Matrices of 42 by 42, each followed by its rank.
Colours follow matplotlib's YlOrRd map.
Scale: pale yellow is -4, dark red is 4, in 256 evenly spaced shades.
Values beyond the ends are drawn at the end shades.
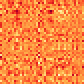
five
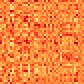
five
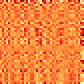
three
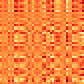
two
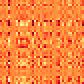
three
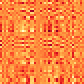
three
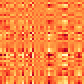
two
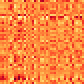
three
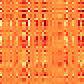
two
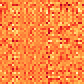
five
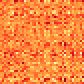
five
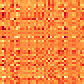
three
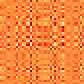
two
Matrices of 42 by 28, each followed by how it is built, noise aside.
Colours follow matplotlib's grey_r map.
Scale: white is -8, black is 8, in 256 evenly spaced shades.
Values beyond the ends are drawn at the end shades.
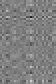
low rank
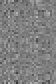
low rank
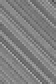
Toeplitz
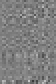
low rank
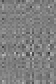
low rank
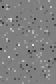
sparse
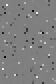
sparse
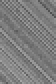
Toeplitz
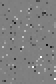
sparse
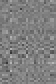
low rank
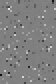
sparse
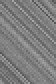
Toeplitz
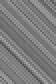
Toeplitz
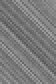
Toeplitz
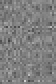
low rank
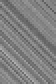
Toeplitz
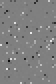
sparse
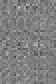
low rank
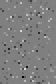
sparse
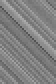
Toeplitz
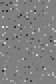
sparse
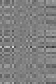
low rank
